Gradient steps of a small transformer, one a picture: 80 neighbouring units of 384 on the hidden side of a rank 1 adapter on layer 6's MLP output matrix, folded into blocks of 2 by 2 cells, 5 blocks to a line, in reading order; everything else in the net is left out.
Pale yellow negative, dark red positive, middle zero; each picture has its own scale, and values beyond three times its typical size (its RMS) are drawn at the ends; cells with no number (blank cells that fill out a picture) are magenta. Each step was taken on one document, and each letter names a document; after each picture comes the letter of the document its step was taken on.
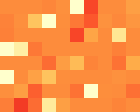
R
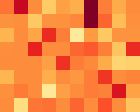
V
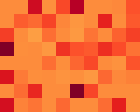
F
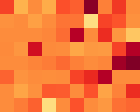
V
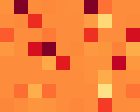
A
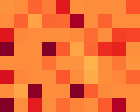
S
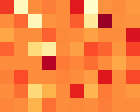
A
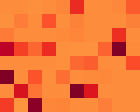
R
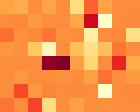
A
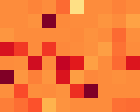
R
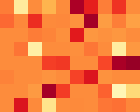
V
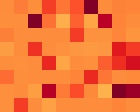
V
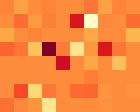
A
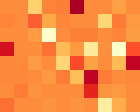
F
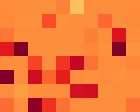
R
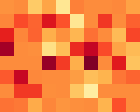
F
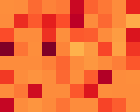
S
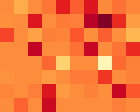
V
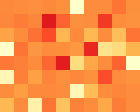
F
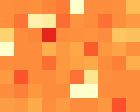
S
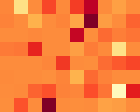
V
